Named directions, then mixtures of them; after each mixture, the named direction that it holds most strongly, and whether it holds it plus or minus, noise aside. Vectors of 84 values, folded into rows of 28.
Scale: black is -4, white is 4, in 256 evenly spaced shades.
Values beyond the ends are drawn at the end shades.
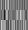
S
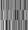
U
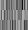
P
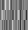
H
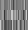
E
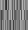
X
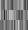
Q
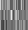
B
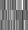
P, minus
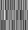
S, minus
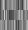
Q, minus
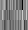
P, plus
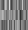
H, plus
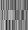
U, plus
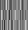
X, minus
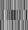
E, minus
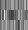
Q, minus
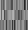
Q, plus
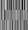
P, plus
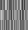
X, minus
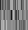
B, minus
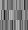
Q, plus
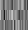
Q, plus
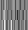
U, plus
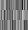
P, plus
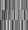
H, minus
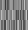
S, minus
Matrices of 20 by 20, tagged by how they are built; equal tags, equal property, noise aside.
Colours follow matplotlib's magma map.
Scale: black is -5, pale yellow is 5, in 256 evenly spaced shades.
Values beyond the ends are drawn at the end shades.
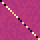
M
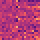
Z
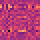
Z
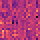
Z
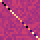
M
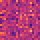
Z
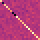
M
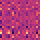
Z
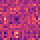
Z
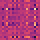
Z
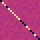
M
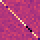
M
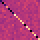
M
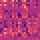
Z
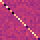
M
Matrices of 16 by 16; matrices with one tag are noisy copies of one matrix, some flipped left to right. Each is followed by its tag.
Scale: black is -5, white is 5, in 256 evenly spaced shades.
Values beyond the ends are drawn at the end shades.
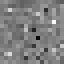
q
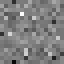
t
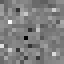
q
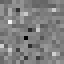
q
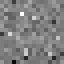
t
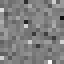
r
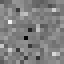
q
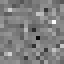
q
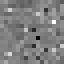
q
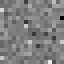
r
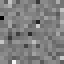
r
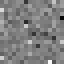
r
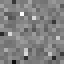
t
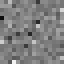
r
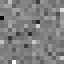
r
